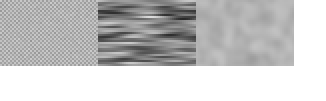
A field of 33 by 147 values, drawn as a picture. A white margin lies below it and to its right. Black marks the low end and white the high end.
It is made of 1 by 3 panels. Panel 1,1: high, checkered. Panel 1,2: middling, streaked across, strong in contrast. Panel 1,3: high, blotchy, faint in contrast.
